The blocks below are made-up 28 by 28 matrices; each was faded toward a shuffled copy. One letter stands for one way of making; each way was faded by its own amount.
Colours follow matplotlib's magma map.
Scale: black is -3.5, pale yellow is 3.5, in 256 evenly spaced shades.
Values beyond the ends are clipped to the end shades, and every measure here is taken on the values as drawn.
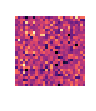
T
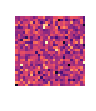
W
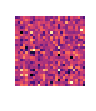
T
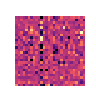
T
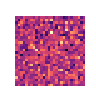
W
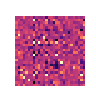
T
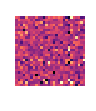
T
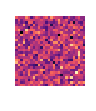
W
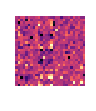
T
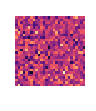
W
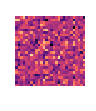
T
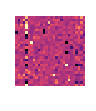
T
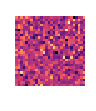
W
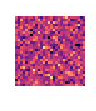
W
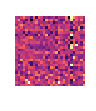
T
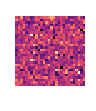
W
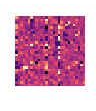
T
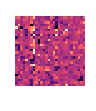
T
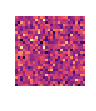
W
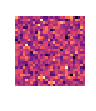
W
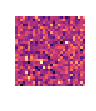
W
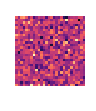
W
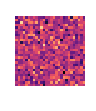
W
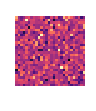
W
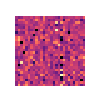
T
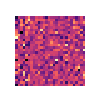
T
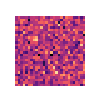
W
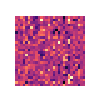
T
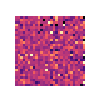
T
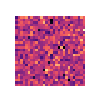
W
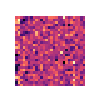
T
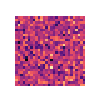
W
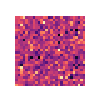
W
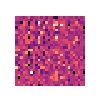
T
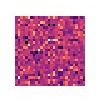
T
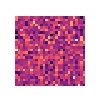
W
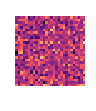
W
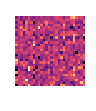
T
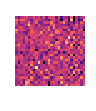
T
